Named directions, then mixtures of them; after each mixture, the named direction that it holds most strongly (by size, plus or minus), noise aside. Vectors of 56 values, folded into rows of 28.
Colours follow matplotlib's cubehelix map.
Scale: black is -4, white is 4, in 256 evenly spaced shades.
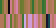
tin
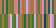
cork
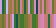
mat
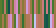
cork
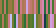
cork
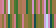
tin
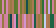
cork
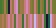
tin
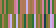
cork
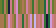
tin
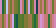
mat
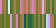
tin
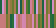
mat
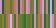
cork
